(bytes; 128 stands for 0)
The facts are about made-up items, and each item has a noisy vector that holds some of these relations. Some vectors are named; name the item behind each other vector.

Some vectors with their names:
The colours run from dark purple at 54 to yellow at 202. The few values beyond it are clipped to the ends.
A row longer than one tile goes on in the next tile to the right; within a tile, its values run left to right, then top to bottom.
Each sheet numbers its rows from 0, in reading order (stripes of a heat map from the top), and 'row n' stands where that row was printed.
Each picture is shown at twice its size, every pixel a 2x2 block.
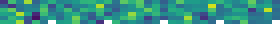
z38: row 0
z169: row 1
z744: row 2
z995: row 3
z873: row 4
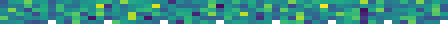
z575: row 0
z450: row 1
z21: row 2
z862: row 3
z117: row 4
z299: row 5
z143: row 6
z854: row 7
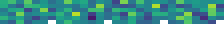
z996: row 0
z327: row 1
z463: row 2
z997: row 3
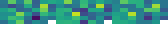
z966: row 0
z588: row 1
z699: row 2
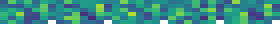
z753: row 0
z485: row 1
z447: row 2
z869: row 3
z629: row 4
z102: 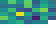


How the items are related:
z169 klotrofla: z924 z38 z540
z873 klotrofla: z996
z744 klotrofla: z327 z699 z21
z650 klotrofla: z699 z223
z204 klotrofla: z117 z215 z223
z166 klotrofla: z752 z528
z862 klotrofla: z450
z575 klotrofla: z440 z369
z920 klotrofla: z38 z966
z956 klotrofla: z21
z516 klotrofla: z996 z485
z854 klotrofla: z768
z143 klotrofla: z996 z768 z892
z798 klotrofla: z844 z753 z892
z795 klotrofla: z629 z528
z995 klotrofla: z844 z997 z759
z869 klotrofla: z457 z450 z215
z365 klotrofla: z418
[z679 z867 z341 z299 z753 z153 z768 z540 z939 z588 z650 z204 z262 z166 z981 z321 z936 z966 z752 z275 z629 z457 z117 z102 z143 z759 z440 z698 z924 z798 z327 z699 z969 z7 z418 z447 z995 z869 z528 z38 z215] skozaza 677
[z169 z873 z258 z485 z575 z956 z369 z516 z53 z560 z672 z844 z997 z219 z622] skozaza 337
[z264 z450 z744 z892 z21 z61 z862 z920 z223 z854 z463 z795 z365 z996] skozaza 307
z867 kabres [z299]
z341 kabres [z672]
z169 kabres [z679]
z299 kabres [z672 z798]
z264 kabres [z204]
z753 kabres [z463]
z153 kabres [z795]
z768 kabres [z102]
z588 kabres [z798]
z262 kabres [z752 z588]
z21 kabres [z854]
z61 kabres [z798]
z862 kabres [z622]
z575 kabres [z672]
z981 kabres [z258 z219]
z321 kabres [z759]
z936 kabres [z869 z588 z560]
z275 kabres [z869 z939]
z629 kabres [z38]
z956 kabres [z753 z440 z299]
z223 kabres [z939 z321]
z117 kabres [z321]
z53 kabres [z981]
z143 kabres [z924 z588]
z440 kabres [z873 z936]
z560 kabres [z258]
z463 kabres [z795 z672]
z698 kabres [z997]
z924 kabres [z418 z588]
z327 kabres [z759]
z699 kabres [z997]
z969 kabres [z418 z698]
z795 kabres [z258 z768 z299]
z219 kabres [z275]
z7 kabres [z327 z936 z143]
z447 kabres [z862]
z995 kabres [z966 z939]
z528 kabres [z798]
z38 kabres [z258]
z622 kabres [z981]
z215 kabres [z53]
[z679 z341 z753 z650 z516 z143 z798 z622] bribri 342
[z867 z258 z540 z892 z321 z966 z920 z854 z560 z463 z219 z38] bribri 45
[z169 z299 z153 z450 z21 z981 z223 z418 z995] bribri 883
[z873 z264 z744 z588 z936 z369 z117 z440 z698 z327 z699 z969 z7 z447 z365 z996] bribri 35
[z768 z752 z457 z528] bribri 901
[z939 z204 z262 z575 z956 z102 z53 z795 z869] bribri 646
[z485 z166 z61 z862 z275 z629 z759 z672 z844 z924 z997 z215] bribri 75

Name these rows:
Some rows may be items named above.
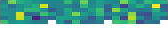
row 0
z21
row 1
z365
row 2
z299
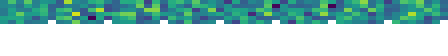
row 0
z365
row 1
z457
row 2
z650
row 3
z996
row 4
z862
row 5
z862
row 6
z956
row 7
z744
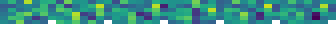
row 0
z920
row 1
z981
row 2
z215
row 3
z516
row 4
z867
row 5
z321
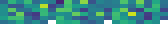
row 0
z219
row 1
z795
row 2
z262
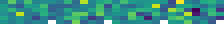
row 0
z264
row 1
z920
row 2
z223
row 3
z528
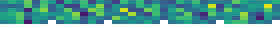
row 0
z798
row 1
z622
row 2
z53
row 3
z219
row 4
z153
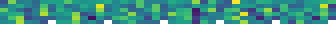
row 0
z166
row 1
z418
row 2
z369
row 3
z143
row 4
z752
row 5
z450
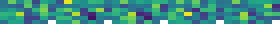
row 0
z679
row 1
z768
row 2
z924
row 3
z262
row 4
z61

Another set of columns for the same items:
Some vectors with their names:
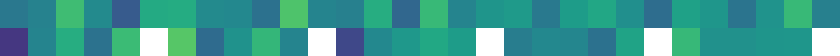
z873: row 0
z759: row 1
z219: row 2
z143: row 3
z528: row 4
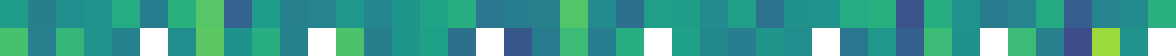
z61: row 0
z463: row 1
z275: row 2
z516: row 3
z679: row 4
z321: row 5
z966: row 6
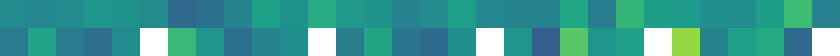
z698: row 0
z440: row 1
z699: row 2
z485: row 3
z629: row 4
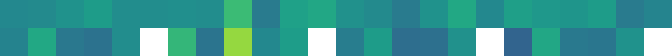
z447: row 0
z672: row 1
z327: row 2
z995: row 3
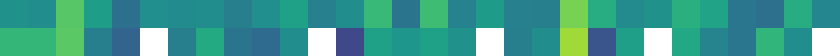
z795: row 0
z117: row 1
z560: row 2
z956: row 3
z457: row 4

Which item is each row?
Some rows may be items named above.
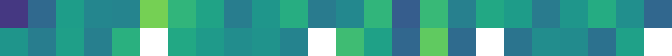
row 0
z369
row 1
z768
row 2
z38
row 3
z143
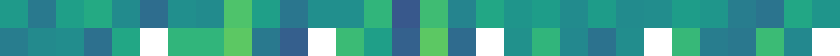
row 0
z143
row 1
z795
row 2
z38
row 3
z153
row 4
z752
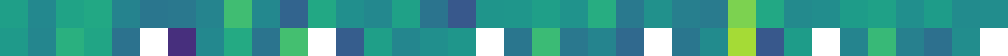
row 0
z862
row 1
z873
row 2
z744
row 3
z981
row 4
z956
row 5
z153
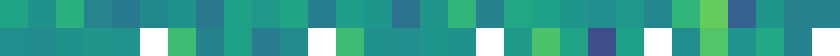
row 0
z650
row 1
z262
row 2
z528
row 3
z299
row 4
z463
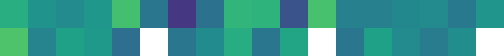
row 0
z215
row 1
z169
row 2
z264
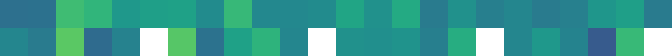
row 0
z53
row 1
z166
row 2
z798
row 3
z588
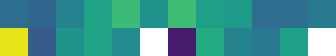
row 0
z924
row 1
z365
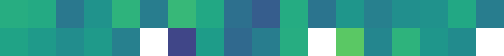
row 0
z768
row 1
z418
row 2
z61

